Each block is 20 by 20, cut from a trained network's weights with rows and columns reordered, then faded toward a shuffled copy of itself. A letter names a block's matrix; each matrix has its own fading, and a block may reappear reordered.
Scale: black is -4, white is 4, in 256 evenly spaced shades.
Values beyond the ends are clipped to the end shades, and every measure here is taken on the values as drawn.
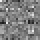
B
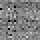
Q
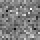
Q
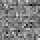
Q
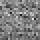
Q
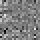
B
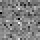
Q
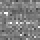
Q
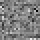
Q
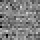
Q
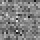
Q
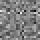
B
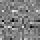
B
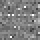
Q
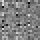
B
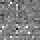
Q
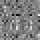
B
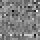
B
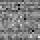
Q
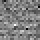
Q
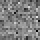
Q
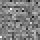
Q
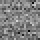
Q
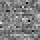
Q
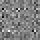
B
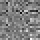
B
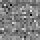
Q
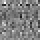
B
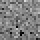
Q
